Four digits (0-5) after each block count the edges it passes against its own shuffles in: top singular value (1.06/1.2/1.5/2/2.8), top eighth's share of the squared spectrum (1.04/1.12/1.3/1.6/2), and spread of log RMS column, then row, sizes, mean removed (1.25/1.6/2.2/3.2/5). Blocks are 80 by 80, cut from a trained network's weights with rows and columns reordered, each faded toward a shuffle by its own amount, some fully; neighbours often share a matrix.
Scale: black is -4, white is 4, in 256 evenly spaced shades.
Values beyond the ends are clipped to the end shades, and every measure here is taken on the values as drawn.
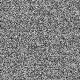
0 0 0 0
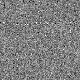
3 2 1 1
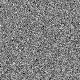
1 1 0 0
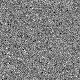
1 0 0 0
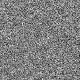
2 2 1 0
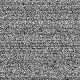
3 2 0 0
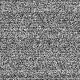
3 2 0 0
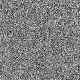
2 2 0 1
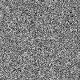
2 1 0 1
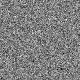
0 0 0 0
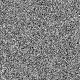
0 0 0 0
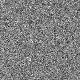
0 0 0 0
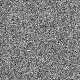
1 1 0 0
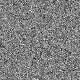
1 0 0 0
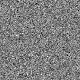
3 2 0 1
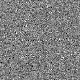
3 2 1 1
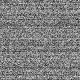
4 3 0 1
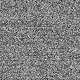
1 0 0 0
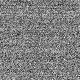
2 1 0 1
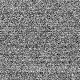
3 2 0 0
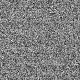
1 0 0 0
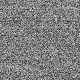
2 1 0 0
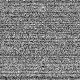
4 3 1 1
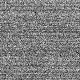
3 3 1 0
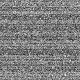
4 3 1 1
